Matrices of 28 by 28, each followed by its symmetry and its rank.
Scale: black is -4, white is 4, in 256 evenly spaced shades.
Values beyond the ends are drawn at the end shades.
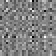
neither, rank three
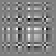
symmetric, rank one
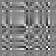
symmetric, rank two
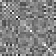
symmetric, rank five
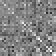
symmetric, rank five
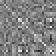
symmetric, rank five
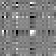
symmetric, rank two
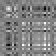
symmetric, rank two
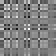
symmetric, rank one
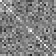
symmetric, rank five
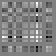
symmetric, rank one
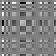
symmetric, rank one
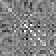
symmetric, rank five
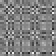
symmetric, rank two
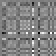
symmetric, rank two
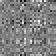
neither, rank three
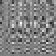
neither, rank three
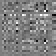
neither, rank three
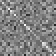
symmetric, rank five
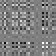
symmetric, rank two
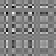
symmetric, rank one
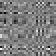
neither, rank three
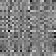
neither, rank three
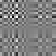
symmetric, rank one
